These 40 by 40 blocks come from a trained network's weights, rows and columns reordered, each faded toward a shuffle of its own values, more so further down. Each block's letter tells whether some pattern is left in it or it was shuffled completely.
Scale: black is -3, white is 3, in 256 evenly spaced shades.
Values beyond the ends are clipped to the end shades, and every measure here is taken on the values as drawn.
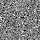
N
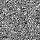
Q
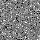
N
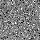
N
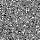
Q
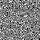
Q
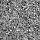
Q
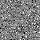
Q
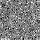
Q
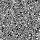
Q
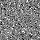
N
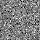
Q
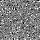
Q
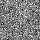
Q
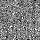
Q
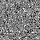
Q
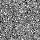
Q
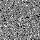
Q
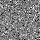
N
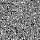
N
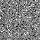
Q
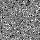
N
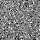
N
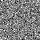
N
